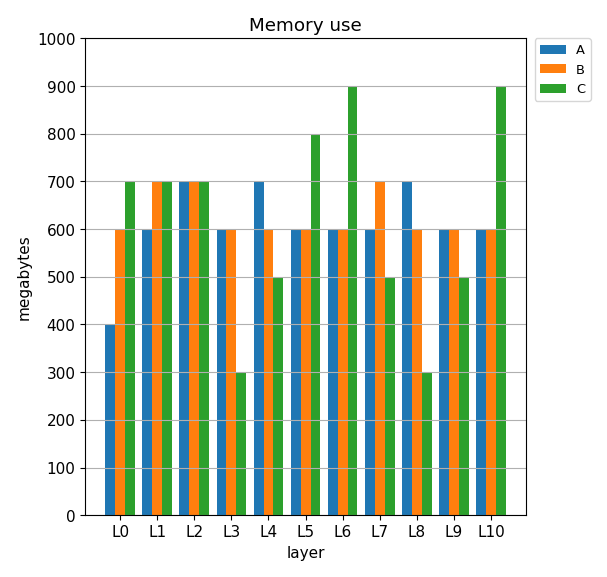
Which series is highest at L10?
C
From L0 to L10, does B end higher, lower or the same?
the same
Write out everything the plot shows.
Title: Memory use
x-axis: layer, ticks L0 L1 L2 L3 L4 L5 L6 L7 L8 L9 L10
y-axis: megabytes, ticks 0 100 200 300 400 500 600 700 800 900 1000
Legend: A, B, C
Values:
A: 400 600 700 600 700 600 600 600 700 600 600
B: 600 700 700 600 600 600 600 700 600 600 600
C: 700 700 700 300 500 800 900 500 300 500 900
